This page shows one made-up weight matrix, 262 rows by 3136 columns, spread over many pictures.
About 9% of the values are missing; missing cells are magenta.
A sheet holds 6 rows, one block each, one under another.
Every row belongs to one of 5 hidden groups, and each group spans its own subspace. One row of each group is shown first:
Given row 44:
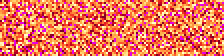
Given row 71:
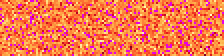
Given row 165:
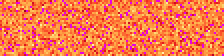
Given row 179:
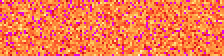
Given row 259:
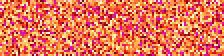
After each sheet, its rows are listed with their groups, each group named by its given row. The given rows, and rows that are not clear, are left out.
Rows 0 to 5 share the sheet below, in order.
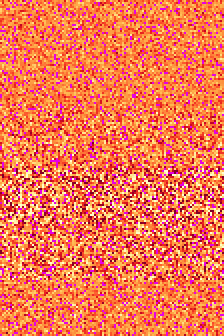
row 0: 179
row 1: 71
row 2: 259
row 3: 165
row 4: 259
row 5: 179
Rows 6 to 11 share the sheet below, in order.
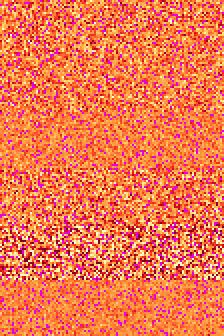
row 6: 165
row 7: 71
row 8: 259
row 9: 259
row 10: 44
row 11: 179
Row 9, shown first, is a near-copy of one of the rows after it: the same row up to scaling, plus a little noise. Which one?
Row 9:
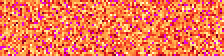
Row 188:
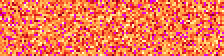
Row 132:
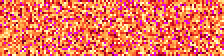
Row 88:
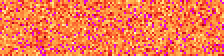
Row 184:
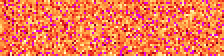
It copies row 132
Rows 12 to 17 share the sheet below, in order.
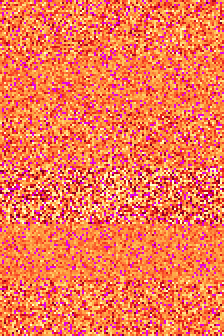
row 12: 71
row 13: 165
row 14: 259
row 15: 71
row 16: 44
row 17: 259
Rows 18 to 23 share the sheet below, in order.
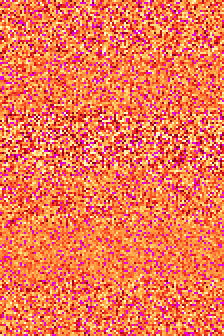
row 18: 165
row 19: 179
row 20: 179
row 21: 165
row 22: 179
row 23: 44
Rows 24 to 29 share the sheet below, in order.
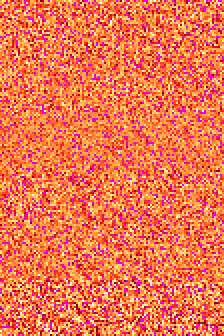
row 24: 259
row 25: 179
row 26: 179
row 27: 165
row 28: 71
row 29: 71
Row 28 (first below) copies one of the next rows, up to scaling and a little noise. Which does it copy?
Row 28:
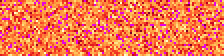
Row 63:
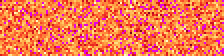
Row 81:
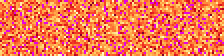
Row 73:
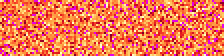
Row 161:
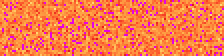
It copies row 63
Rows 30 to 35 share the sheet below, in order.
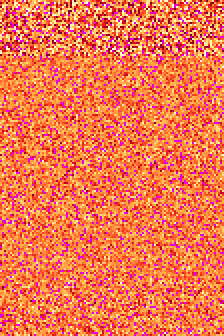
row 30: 44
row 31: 259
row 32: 179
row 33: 165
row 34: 165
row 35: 165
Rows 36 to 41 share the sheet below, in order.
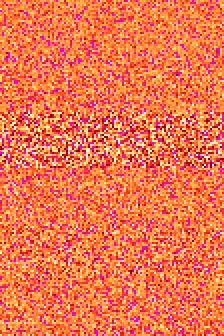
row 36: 179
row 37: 165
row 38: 71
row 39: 44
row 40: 71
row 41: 44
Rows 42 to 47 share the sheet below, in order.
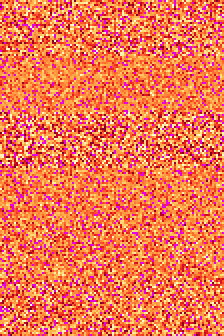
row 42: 44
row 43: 259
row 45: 44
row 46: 165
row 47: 165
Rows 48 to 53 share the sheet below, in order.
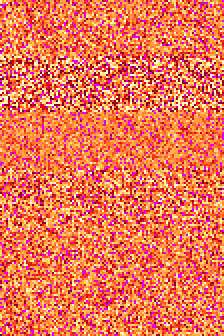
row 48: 44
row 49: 179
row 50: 165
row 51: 179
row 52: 179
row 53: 44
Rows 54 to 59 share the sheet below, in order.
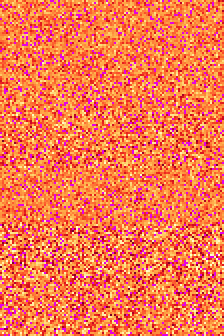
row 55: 165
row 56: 165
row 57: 71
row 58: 179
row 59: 179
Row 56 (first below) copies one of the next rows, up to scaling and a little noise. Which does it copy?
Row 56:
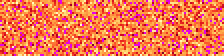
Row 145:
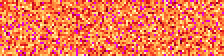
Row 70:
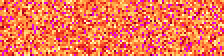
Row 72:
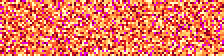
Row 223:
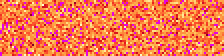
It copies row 72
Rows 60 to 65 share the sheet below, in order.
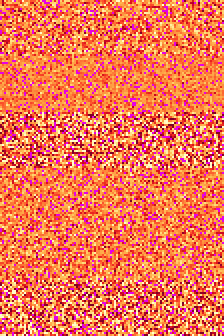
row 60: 179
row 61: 44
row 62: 71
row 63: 71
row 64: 71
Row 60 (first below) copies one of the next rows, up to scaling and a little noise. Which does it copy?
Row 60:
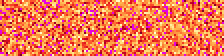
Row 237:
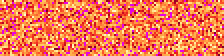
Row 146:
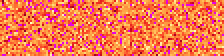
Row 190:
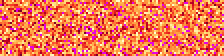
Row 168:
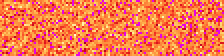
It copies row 190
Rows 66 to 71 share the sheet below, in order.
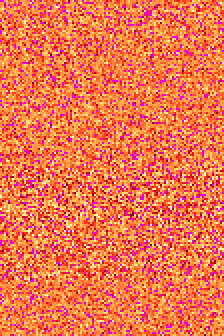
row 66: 71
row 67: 165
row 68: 44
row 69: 71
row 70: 165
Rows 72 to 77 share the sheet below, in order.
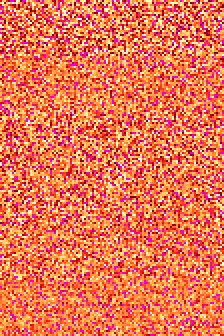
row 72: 165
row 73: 71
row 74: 44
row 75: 179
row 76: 179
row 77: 259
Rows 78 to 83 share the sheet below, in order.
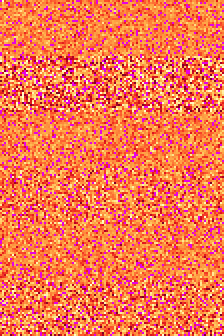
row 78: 179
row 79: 259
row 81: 71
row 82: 165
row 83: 71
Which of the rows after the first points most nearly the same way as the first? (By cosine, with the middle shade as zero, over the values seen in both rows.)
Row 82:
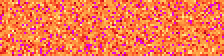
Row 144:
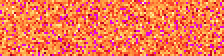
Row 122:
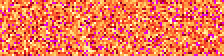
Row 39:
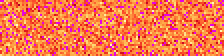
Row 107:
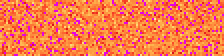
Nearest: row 107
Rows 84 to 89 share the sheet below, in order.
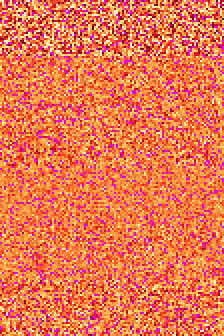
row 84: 179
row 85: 259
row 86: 165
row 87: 71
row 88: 259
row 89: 71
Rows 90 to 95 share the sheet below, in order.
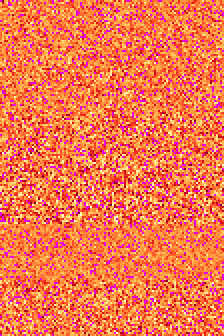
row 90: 179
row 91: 259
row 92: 165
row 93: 179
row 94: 165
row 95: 44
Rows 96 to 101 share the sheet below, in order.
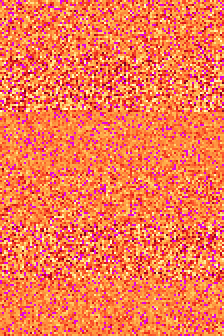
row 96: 71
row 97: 179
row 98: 44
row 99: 179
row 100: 259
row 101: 259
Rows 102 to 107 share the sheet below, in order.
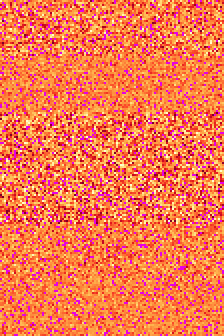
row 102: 44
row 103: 71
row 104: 44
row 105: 71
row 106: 71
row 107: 165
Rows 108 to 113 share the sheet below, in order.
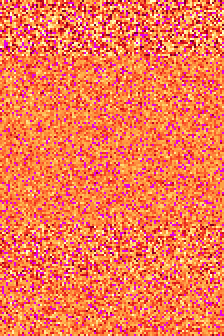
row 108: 259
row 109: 44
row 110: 44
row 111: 259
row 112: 71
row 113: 165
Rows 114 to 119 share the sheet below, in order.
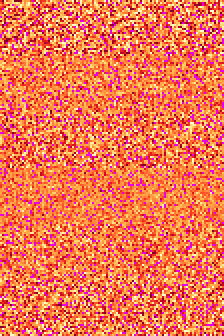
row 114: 179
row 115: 71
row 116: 259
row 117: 259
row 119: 71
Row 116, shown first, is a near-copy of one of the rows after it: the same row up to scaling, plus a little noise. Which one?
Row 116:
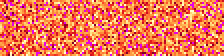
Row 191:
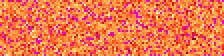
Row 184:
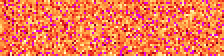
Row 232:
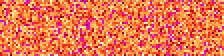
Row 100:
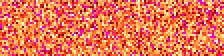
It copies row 184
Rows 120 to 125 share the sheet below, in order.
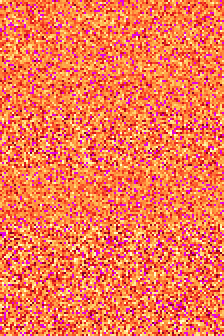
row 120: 44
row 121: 179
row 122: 165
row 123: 44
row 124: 179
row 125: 165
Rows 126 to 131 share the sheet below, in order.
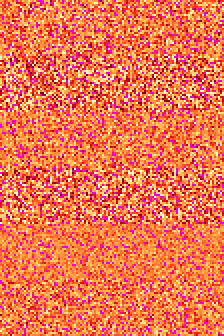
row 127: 44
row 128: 259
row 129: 44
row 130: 165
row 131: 165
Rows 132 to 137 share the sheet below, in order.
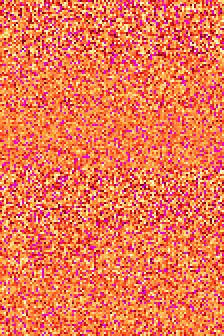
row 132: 259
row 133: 71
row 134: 71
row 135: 71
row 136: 259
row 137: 71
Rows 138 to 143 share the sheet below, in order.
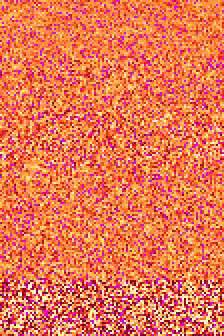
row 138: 179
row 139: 259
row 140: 179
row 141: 44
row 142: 165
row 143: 165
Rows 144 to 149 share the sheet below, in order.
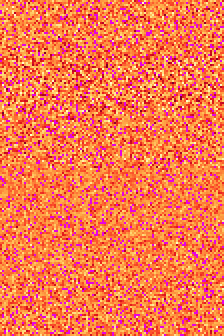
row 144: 71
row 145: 165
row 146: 179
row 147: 165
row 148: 165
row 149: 71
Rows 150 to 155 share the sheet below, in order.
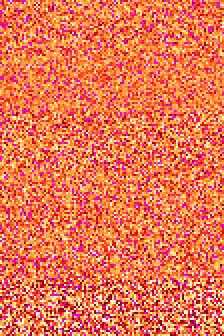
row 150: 179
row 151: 44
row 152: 165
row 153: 71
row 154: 165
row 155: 259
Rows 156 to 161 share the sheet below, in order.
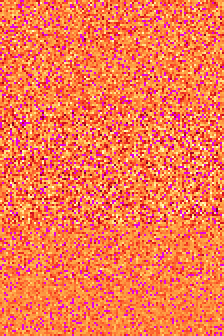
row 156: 71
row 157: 165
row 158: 259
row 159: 259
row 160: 179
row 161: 71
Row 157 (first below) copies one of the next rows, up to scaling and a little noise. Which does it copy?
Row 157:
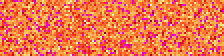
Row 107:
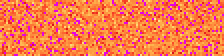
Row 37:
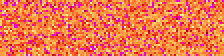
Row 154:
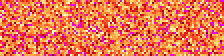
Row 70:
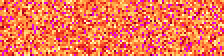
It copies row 70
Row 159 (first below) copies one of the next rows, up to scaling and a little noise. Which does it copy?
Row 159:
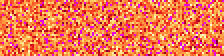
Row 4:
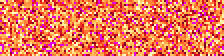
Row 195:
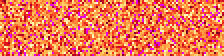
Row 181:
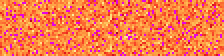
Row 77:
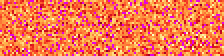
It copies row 77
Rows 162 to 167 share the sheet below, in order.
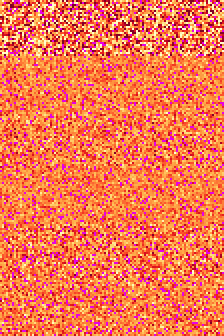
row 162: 179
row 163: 44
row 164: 44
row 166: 259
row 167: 44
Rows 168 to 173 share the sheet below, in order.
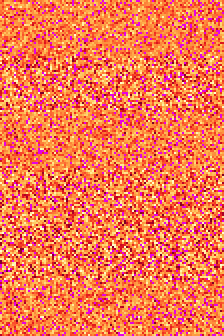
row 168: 179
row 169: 44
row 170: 44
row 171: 71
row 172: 165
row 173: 44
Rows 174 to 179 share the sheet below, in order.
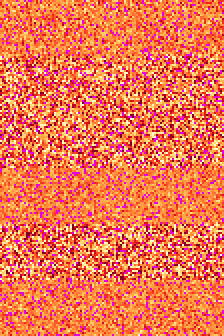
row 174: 259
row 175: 44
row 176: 71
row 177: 259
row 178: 44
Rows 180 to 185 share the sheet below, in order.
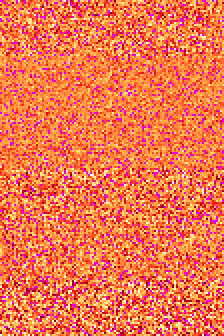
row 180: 259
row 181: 259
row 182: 71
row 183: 259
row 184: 259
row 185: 44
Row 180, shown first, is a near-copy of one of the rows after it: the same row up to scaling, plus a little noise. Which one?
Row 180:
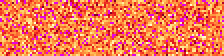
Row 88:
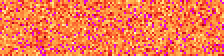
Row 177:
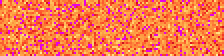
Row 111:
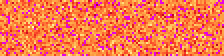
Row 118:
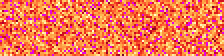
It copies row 111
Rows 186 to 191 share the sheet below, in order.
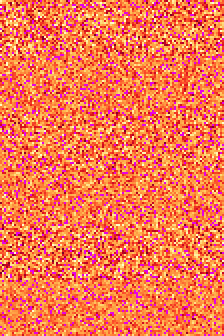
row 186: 44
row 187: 259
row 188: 259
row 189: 165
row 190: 179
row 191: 259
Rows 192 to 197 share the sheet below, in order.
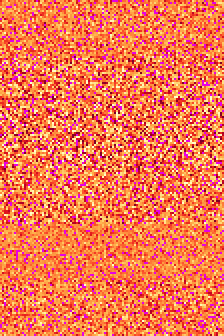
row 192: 71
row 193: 44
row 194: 179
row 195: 259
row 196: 71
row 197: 259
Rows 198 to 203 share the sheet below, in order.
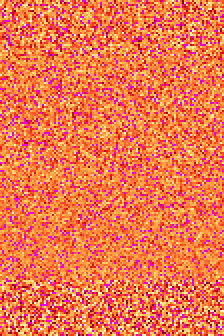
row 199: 71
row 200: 44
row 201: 259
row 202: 165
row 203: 165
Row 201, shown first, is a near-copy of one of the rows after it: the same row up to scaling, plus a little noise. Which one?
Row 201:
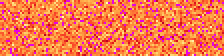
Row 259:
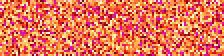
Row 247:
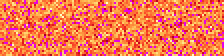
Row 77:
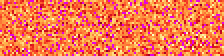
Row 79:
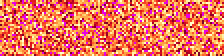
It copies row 247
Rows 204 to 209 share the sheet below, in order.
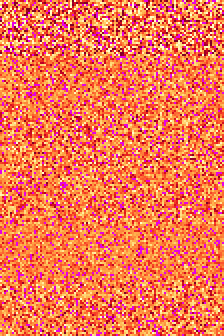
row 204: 44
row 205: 259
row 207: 165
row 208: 71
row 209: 259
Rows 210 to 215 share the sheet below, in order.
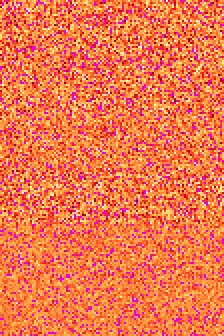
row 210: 44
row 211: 165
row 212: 44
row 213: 259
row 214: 165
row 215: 259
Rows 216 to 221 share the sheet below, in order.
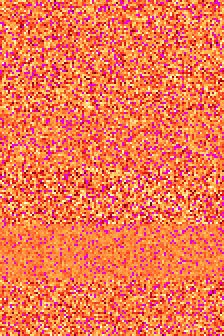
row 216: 165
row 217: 165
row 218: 165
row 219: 259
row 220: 179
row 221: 71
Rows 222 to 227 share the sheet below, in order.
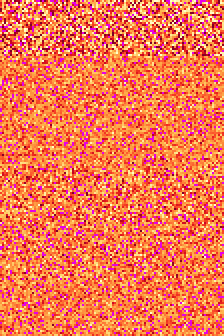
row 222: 179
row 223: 165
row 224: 44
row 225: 44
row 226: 71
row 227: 259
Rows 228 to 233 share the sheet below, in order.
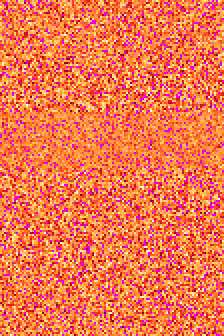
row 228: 259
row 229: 165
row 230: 259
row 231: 259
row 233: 71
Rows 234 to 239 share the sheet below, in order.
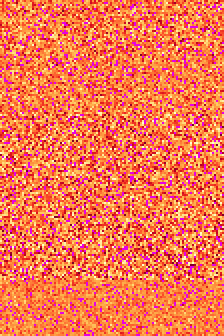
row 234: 165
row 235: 71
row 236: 179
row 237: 179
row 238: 259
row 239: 44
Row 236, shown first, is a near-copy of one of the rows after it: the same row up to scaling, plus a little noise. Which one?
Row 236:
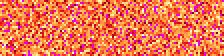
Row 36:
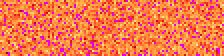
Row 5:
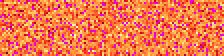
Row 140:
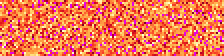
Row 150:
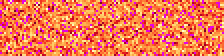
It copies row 140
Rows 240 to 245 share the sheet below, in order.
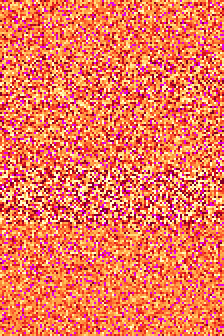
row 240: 179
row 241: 165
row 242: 71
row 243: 71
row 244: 71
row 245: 71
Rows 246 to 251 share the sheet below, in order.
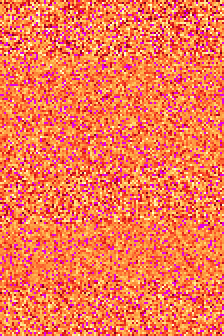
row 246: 179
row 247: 259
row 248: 165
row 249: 179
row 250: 44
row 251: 259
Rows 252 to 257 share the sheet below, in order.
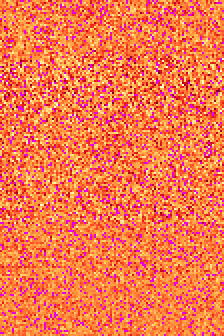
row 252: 165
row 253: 259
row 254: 71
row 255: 44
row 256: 44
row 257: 179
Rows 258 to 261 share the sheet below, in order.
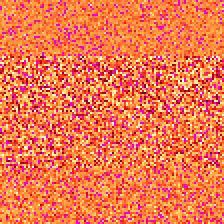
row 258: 71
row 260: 44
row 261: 44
